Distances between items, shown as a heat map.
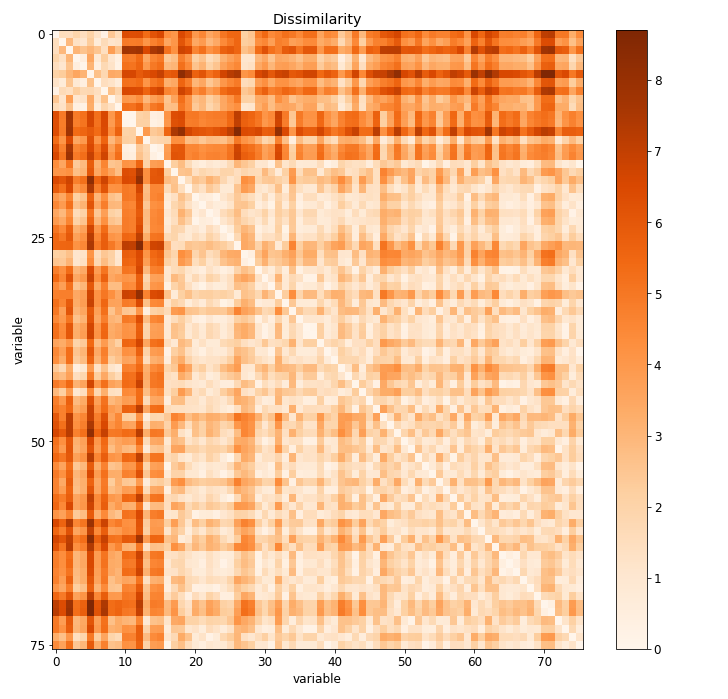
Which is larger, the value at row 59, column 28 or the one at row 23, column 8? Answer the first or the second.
the second
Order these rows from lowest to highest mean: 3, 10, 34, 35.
35, 34, 3, 10
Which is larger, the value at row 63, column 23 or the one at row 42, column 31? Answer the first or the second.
the first
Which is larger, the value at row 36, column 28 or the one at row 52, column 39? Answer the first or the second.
the first
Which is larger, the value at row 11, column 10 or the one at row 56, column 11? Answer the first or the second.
the second
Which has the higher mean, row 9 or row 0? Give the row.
0
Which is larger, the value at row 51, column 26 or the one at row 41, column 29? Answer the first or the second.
the first
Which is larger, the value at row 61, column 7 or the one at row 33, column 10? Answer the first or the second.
the first
